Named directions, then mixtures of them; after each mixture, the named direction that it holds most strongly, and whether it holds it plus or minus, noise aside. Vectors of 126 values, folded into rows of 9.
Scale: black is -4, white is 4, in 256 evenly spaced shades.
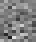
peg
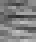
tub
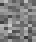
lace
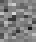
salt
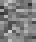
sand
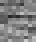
tub, plus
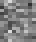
sand, plus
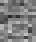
lace, plus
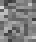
sand, minus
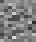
salt, plus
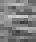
tub, minus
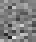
peg, plus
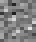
salt, minus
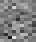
peg, plus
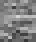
tub, minus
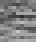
tub, plus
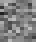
sand, plus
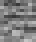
tub, plus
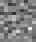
salt, minus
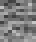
sand, minus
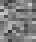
sand, minus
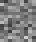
lace, minus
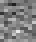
salt, minus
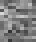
sand, minus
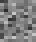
salt, plus
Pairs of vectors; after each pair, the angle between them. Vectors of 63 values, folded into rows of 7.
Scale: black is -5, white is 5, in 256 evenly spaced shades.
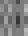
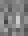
nearly opposite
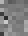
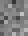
partly aligned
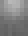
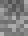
partly opposed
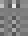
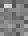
partly opposed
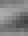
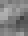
nearly parallel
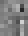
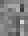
nearly parallel
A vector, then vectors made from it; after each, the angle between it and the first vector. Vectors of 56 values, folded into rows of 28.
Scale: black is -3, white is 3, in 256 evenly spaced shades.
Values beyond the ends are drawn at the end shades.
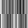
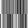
nearly parallel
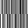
partly aligned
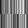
nearly opposite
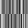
partly aligned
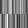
partly opposed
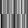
nearly opposite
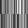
nearly opposite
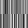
orthogonal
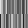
partly aligned
